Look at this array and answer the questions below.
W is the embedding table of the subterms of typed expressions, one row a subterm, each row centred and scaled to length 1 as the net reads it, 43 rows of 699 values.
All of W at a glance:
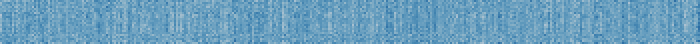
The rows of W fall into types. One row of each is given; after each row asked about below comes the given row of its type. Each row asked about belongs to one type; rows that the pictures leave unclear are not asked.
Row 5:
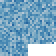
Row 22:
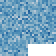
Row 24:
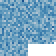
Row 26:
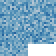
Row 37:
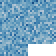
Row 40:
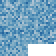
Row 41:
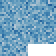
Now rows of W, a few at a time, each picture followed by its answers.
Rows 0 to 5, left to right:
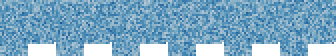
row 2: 26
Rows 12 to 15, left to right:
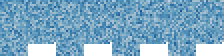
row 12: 41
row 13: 40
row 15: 24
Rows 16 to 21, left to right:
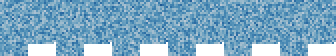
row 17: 40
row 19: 5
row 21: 5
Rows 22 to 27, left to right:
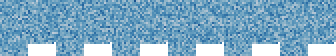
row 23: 41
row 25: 26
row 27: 40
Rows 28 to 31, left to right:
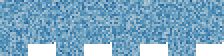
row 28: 5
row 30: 26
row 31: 24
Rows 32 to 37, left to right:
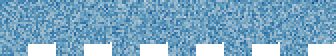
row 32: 41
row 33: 26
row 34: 40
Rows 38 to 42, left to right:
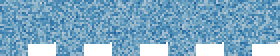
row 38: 22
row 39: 41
